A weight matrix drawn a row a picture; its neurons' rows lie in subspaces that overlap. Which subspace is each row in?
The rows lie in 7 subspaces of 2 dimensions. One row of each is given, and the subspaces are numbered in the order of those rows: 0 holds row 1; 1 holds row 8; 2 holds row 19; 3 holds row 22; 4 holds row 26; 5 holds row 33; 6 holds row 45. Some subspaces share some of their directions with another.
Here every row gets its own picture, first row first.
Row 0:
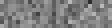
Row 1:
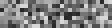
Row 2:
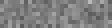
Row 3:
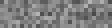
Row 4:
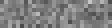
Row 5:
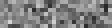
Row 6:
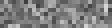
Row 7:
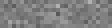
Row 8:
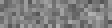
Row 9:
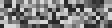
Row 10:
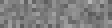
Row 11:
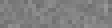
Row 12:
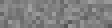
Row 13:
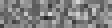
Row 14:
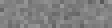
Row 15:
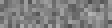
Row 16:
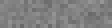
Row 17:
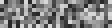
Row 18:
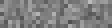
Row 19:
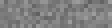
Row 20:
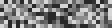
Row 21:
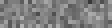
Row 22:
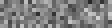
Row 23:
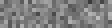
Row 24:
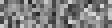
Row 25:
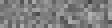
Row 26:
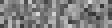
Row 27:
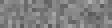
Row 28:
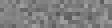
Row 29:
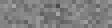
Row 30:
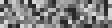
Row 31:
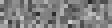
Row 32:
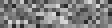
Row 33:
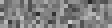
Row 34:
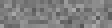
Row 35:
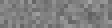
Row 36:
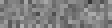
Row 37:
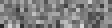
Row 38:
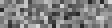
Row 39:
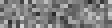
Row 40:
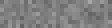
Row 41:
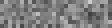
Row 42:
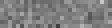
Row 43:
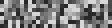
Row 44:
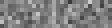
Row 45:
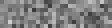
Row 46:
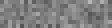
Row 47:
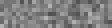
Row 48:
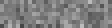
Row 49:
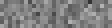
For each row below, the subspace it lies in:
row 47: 2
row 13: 2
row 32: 1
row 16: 6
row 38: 0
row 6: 6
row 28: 0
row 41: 0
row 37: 3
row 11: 6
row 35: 0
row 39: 1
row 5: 6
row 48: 3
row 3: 2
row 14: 0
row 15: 1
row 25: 0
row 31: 5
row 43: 5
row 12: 5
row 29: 1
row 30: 6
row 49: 4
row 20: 1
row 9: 3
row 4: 2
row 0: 4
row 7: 1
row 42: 4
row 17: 2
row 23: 3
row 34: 3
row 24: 4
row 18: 5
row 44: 4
